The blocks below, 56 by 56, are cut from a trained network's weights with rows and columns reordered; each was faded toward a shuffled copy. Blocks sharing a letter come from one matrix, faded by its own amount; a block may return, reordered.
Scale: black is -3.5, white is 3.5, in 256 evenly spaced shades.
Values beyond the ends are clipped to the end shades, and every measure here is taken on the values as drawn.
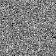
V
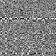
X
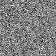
V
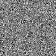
V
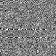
X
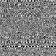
X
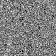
V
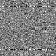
X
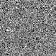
V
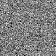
V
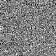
V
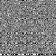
X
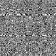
X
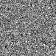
V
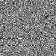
X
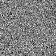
V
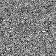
V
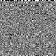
X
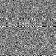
X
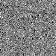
V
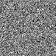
V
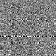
X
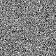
V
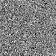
V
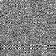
X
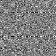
X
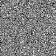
V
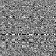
X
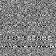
X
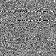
X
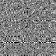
X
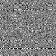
X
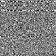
X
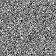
V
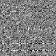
X
